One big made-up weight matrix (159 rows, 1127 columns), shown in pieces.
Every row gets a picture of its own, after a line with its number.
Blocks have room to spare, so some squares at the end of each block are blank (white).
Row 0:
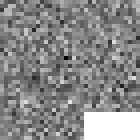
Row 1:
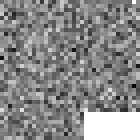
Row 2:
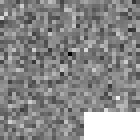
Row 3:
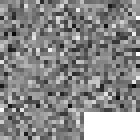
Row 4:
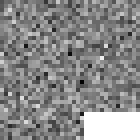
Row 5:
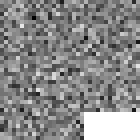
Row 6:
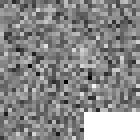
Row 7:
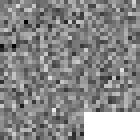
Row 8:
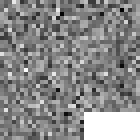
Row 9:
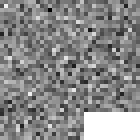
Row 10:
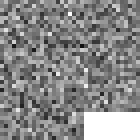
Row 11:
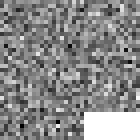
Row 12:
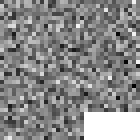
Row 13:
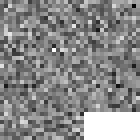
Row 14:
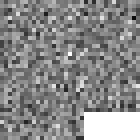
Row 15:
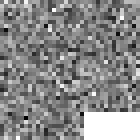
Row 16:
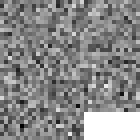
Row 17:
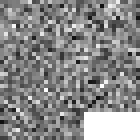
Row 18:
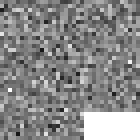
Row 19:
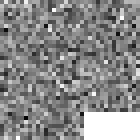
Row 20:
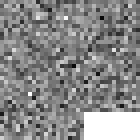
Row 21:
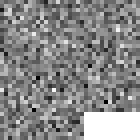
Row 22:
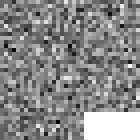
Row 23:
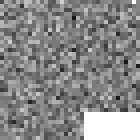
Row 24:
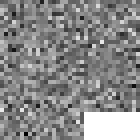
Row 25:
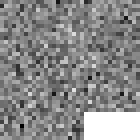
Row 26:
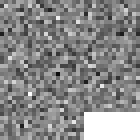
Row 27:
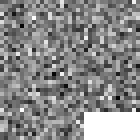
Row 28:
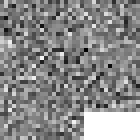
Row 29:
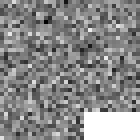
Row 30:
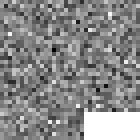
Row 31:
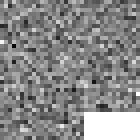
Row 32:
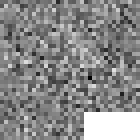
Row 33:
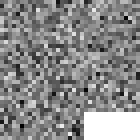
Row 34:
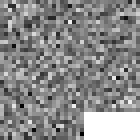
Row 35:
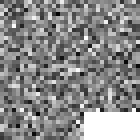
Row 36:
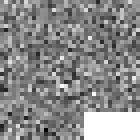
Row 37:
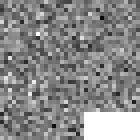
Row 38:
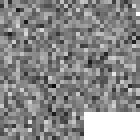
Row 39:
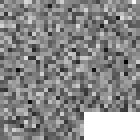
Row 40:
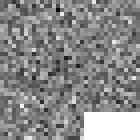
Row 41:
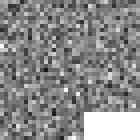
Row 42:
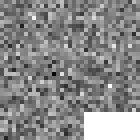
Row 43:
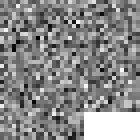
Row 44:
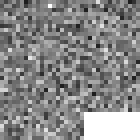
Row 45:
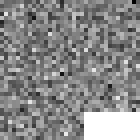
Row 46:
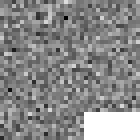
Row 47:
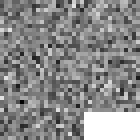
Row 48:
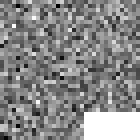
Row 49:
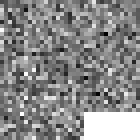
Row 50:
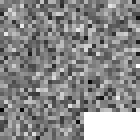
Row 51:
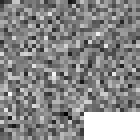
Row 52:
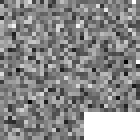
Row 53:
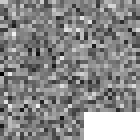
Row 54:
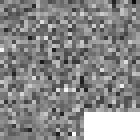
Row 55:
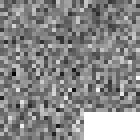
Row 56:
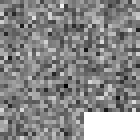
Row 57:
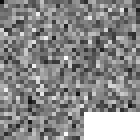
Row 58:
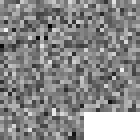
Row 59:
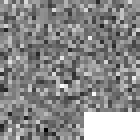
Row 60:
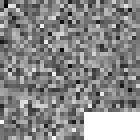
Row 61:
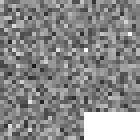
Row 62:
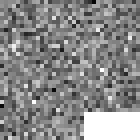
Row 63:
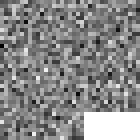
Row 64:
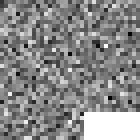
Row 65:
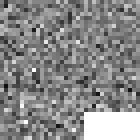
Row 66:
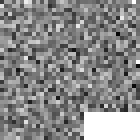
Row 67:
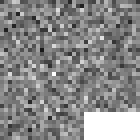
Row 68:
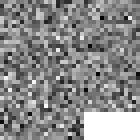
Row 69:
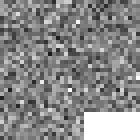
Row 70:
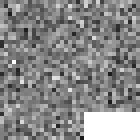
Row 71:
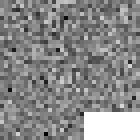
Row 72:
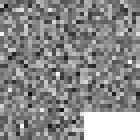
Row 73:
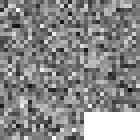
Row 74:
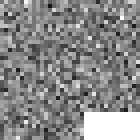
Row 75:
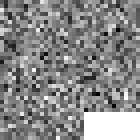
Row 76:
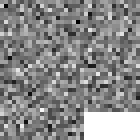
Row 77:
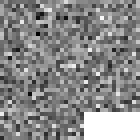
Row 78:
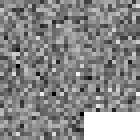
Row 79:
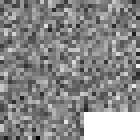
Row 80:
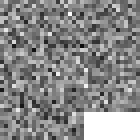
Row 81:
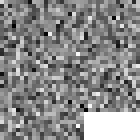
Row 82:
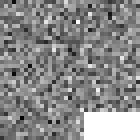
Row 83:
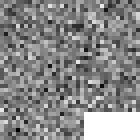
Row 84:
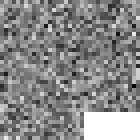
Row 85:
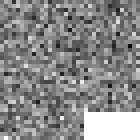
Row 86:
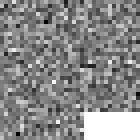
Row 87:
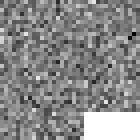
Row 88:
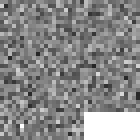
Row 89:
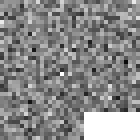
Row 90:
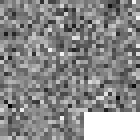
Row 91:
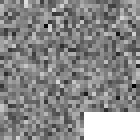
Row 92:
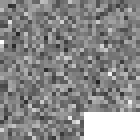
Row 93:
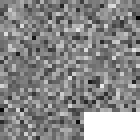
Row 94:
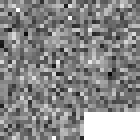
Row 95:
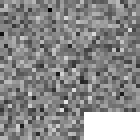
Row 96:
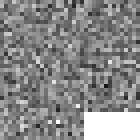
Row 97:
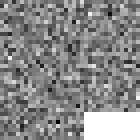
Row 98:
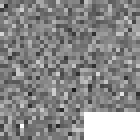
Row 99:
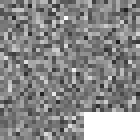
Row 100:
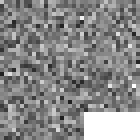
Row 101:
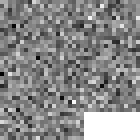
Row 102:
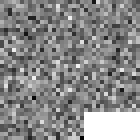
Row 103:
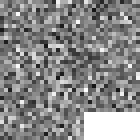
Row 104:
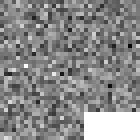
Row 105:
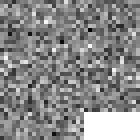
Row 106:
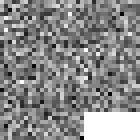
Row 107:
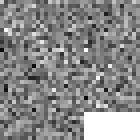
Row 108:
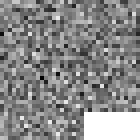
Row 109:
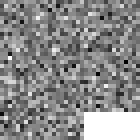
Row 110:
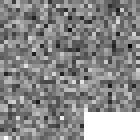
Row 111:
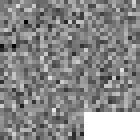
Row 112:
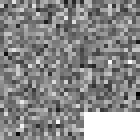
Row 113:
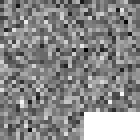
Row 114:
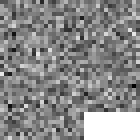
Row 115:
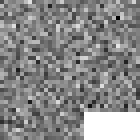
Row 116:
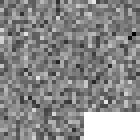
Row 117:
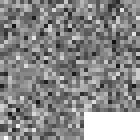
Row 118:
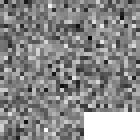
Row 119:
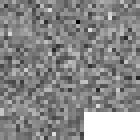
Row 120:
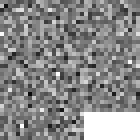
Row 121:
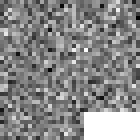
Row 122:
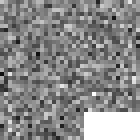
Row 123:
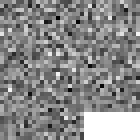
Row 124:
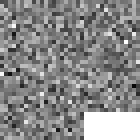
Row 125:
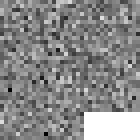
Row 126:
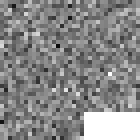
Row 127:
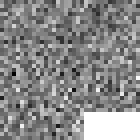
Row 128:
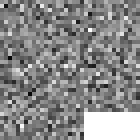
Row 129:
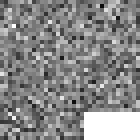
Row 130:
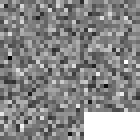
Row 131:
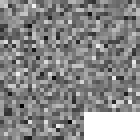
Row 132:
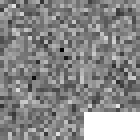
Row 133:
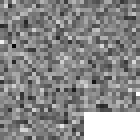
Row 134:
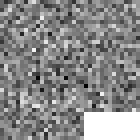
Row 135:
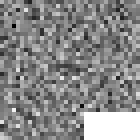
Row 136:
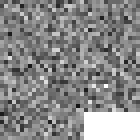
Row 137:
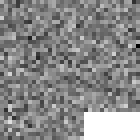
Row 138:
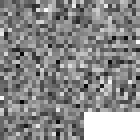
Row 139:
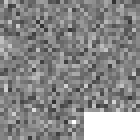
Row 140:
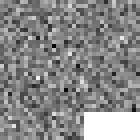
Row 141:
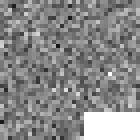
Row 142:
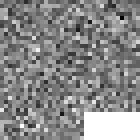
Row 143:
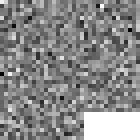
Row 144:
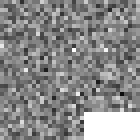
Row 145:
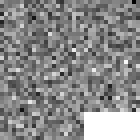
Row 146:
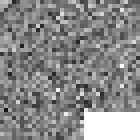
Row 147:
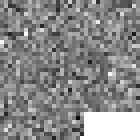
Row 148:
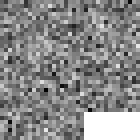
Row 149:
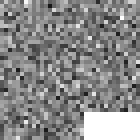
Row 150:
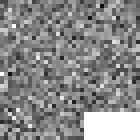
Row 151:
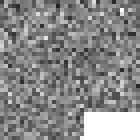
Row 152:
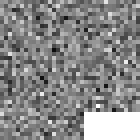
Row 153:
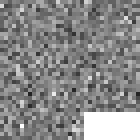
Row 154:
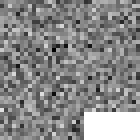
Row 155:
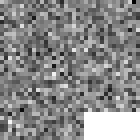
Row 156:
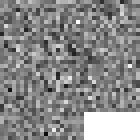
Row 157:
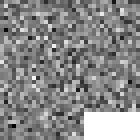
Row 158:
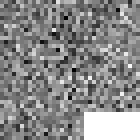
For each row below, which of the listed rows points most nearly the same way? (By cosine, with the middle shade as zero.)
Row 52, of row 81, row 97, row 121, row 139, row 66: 66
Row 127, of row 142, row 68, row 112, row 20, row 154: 112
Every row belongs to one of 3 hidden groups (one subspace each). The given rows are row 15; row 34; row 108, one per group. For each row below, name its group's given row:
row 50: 15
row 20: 108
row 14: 34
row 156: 108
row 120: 108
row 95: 108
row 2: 15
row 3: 15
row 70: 34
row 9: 108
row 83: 15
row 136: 108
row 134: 34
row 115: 15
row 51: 34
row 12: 15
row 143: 15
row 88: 108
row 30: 108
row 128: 108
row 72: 108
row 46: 108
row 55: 108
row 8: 34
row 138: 108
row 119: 108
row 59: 15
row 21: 34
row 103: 108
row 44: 15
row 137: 15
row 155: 15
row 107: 34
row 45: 15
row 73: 34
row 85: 15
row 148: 15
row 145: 15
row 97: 108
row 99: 108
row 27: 15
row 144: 34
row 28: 34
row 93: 15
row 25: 108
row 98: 108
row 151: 34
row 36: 15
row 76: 108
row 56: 15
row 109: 108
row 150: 15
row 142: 15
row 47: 108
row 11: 108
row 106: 34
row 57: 34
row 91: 15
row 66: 15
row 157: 34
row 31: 34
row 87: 34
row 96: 108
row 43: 34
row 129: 15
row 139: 34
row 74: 15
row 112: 108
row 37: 108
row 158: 108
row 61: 34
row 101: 15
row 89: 15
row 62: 34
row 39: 15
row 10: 34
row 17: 15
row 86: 108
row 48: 15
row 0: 34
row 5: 15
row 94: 34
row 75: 34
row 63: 34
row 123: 108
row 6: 108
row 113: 34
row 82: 108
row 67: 34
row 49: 34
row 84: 15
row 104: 15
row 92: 34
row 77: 108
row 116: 34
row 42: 15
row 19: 15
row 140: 34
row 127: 108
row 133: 34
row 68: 108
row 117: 15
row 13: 34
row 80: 34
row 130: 108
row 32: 108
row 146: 34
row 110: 15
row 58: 34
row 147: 34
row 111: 34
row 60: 34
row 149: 15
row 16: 108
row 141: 34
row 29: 108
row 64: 34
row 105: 108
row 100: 15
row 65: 34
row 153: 108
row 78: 108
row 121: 15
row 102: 34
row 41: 34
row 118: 15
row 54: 34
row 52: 15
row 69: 108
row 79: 15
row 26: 108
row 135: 15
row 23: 15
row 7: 34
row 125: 108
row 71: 108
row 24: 15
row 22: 108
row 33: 108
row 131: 34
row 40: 34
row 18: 108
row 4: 34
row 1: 15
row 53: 15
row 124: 15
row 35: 15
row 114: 15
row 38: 34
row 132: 34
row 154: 108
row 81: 15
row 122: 15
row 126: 34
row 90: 15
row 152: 108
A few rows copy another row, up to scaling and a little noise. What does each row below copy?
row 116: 87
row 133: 31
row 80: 10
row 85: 110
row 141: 126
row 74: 149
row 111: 7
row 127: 55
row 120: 72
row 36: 59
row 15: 19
